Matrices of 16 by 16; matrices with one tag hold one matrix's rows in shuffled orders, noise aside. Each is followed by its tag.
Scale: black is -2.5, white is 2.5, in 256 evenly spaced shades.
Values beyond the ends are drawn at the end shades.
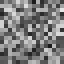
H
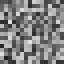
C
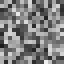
H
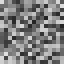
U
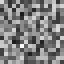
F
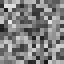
H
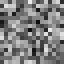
H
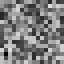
H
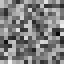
U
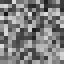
U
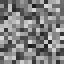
H
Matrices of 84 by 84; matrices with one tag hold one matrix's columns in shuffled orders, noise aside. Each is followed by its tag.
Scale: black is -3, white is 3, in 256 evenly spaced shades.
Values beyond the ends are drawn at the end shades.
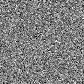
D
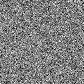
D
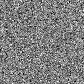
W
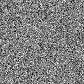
W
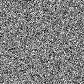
D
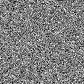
D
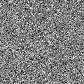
D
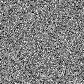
D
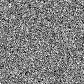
W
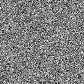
D
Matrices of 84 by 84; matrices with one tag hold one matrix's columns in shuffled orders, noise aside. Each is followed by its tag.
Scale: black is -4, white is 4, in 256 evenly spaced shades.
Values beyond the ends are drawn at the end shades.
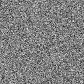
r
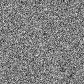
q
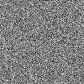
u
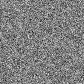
u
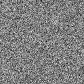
q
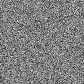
r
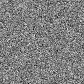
r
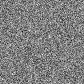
u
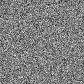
q
